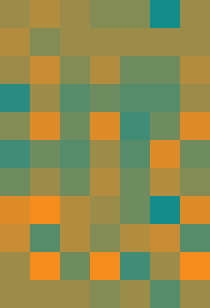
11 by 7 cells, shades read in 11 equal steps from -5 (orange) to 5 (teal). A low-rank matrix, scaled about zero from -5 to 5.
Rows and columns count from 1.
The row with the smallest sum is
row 10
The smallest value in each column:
-4 -5 -2 -5 -2 -4 -5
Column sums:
-5 -19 0 -15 9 5 -16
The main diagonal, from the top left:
-1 0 0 1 3 -4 0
